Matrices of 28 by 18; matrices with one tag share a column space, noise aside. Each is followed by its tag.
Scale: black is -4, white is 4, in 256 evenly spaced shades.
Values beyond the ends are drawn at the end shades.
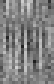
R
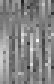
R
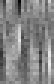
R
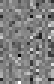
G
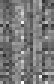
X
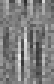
R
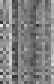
X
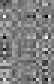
G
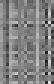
X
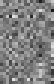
G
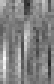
R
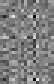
G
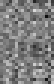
G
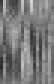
R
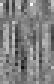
R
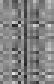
X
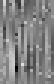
R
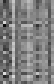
X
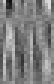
R
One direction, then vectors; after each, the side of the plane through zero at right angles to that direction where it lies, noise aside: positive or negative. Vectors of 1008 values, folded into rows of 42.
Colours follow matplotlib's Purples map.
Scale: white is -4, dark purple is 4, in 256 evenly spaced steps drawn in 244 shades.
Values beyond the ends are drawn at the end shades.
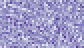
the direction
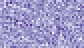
positive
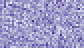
negative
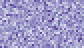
negative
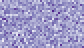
positive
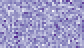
positive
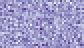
negative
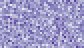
positive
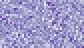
positive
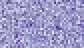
positive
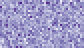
positive
